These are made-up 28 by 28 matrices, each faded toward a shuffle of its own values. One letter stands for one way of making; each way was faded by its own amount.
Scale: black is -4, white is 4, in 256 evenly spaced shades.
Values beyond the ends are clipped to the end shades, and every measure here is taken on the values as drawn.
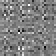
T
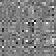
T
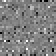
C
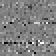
C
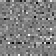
C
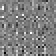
T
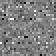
C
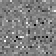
C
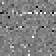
C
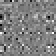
T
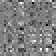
T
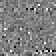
C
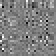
T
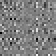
T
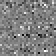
C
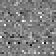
C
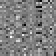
T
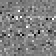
C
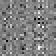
T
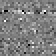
C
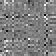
T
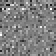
C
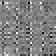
T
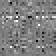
T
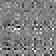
T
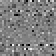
C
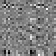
T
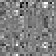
T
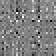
T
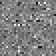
C
